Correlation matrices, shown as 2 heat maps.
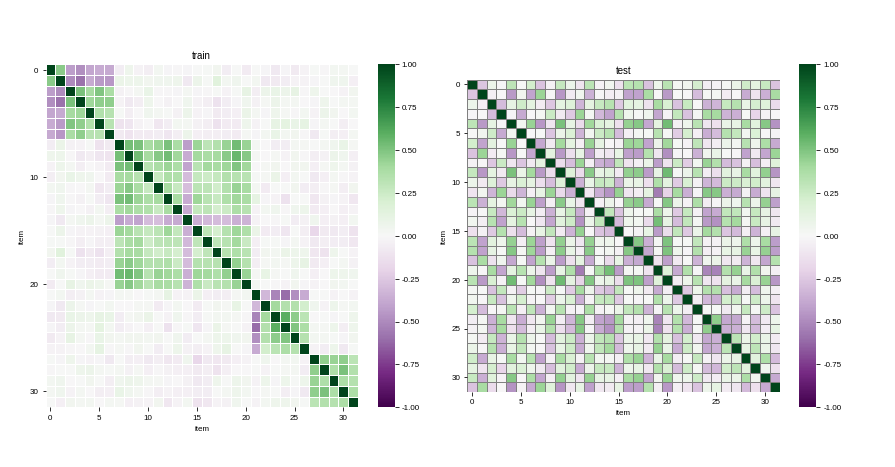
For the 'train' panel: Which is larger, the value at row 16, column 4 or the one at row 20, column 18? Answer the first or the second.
the second
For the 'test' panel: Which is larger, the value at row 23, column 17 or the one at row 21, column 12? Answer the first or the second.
the first
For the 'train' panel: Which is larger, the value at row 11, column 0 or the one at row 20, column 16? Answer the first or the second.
the second
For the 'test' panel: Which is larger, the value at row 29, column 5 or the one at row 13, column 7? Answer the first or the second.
the first
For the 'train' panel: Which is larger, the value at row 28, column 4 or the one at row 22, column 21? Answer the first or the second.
the first
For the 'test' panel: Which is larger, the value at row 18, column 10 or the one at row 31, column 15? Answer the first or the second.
the second
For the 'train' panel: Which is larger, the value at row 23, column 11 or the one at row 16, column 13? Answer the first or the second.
the second
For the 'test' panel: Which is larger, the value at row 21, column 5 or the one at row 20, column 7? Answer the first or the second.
the first
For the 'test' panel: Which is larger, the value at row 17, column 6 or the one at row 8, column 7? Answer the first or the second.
the first
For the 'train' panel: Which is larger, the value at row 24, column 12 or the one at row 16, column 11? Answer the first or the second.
the second
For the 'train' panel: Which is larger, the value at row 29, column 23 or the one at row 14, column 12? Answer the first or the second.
the first
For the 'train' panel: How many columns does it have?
32
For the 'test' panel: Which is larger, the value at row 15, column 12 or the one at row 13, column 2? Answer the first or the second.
the second
